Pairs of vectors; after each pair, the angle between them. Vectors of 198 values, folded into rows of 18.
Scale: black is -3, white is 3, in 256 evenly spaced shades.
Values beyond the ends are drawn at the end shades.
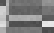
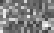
partly aligned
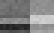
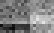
nearly parallel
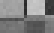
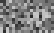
orthogonal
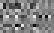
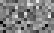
orthogonal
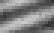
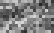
partly aligned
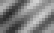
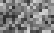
partly aligned
